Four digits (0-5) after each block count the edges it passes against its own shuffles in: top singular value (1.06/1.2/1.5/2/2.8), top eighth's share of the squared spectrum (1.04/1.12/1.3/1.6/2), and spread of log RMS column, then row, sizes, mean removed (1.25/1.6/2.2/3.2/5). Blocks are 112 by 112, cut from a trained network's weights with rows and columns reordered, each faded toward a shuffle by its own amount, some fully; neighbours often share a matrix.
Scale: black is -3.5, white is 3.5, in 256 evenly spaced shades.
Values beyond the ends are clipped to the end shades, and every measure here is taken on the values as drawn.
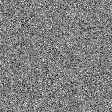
1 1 0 1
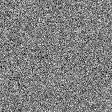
1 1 0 0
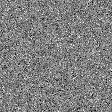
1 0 0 0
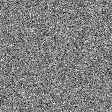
0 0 0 0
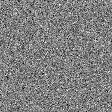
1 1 0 0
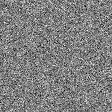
0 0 0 0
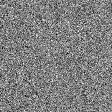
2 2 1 0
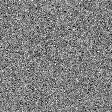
0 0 0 0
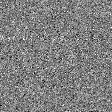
1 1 0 2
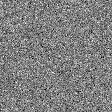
0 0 0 0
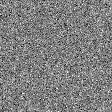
0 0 0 0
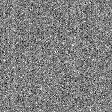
1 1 0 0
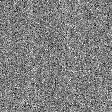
1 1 0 0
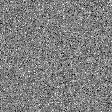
1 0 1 0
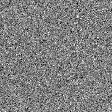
2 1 1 0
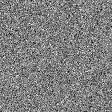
0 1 0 0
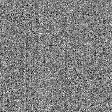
2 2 0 2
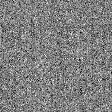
1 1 0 1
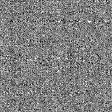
2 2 0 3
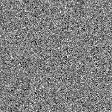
2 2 2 0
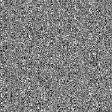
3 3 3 1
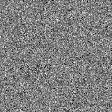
2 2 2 0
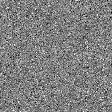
2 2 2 0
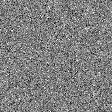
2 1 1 0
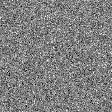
2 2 1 0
